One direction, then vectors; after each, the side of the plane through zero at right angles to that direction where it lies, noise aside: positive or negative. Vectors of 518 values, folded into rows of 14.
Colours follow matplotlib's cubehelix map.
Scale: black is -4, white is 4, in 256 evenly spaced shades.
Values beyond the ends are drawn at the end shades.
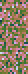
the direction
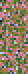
positive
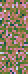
positive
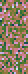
positive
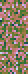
positive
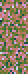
positive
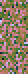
negative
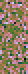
positive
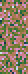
positive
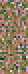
negative
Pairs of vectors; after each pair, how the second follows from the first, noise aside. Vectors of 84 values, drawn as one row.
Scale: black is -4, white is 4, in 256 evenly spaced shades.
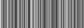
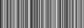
negated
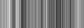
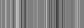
partly zeroed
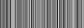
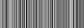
reversed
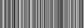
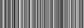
copied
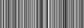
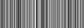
reversed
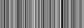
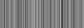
shrunk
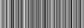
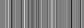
partly zeroed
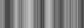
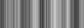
reversed
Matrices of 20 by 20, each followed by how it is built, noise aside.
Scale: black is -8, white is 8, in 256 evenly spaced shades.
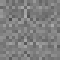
low rank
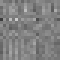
low rank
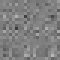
low rank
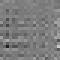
low rank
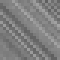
Toeplitz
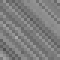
Toeplitz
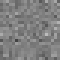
low rank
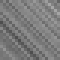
Toeplitz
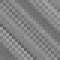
Toeplitz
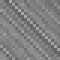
Toeplitz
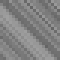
Toeplitz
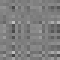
low rank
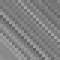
Toeplitz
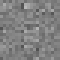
low rank
